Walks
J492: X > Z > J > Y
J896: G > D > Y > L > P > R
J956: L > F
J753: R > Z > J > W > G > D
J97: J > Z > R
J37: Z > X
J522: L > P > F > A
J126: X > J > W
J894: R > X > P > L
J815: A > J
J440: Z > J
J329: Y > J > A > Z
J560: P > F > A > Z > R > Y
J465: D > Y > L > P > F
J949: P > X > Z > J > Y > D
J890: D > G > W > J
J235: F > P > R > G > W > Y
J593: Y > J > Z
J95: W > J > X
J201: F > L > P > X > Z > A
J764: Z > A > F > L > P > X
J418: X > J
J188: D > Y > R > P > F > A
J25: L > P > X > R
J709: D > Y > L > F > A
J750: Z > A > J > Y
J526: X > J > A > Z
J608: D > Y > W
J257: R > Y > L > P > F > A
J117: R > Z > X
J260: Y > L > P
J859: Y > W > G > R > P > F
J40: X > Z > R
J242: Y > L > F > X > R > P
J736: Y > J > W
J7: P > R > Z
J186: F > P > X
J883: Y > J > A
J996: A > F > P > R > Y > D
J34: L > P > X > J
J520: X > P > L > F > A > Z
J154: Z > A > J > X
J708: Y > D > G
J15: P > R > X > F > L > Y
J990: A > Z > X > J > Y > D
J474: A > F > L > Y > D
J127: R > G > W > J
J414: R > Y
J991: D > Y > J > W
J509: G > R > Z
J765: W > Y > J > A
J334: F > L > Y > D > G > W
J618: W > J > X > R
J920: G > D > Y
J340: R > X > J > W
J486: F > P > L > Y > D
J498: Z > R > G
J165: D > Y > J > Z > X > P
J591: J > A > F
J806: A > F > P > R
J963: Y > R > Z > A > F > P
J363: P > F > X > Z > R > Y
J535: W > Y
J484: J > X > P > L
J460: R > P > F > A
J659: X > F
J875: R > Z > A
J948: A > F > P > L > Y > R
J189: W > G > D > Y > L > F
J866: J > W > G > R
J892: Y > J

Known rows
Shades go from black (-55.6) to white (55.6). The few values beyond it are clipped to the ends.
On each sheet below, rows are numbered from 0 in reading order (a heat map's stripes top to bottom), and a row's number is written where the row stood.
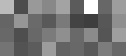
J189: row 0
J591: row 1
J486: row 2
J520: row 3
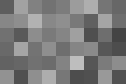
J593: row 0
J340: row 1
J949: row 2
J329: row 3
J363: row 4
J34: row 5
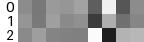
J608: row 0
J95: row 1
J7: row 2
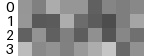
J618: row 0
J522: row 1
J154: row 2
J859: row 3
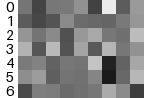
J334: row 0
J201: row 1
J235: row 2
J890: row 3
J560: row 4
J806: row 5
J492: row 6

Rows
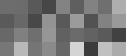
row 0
J186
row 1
J764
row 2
J990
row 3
J875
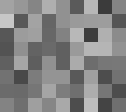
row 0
J765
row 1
J896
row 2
J97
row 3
J37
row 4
J750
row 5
J465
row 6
J242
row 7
J991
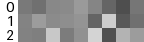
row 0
J188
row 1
J736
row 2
J753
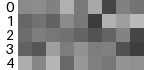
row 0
J257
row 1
J956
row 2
J526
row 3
J165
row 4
J866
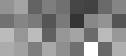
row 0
J815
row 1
J418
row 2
J127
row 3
J535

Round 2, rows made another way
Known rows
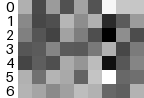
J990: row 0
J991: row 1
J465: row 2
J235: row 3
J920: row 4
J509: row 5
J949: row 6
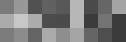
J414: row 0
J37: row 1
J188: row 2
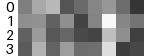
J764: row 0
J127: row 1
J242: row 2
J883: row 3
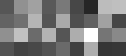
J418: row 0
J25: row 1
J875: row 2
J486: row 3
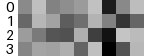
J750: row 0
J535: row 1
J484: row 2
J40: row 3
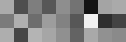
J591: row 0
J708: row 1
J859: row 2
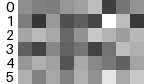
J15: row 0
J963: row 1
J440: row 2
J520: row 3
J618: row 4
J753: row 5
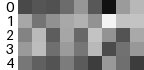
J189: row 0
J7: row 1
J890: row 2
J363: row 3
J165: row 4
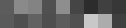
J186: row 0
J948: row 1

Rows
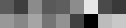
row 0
J474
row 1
J126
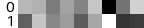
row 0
J492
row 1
J765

